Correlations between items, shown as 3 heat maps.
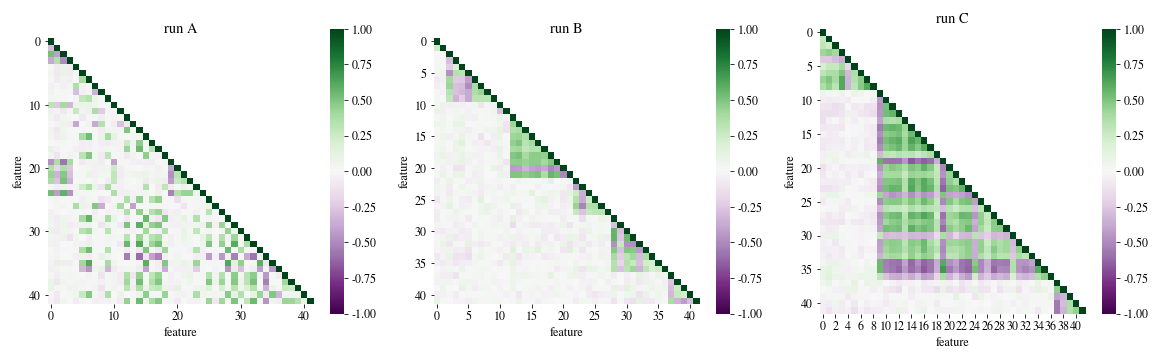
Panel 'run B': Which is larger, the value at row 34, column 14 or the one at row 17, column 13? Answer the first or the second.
the second
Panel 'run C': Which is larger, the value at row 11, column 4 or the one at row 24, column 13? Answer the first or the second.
the first
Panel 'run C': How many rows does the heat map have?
42
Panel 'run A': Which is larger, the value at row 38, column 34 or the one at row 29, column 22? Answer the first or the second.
the second
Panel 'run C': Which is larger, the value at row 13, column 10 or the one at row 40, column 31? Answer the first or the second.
the first
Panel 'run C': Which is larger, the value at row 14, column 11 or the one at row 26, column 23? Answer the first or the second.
the first
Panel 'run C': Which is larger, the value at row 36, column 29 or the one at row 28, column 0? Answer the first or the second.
the second
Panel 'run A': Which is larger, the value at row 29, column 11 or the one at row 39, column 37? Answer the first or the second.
the second
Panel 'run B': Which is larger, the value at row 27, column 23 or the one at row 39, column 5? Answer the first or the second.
the second
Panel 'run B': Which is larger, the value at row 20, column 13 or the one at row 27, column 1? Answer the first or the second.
the second
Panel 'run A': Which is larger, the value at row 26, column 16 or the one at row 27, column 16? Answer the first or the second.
the second
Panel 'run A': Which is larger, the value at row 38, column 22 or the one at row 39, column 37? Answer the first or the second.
the second
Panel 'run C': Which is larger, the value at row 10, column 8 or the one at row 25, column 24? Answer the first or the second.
the first
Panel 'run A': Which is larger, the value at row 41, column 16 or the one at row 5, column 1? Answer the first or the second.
the first
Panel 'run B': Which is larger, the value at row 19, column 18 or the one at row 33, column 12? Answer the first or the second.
the first
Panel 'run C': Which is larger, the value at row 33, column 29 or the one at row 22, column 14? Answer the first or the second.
the second
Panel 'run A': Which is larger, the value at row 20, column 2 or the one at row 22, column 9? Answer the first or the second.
the first
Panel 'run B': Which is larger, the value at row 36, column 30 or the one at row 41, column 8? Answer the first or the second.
the first
